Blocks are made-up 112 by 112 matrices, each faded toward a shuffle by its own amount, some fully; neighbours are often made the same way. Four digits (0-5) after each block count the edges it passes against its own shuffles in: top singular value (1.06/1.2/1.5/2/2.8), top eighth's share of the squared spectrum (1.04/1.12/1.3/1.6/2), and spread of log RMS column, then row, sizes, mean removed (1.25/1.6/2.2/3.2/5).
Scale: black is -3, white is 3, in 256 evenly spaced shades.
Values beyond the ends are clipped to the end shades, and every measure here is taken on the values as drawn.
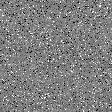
0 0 0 0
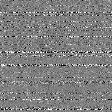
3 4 0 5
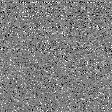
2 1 0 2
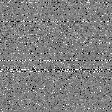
3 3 0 3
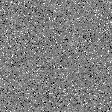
0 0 0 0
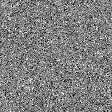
2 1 0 0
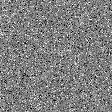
0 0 0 0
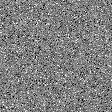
0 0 0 0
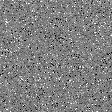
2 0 0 0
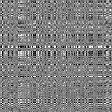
5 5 4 4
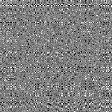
5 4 3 3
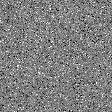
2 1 0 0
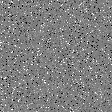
0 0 0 0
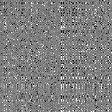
5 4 3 3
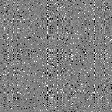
5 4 3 2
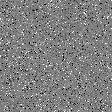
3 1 0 0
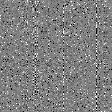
4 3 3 0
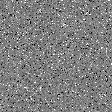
2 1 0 0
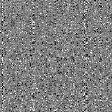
4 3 3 1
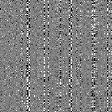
5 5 4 2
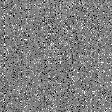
3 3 2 1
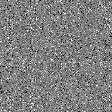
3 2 2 0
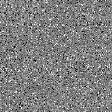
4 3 2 1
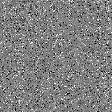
3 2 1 1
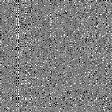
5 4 3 2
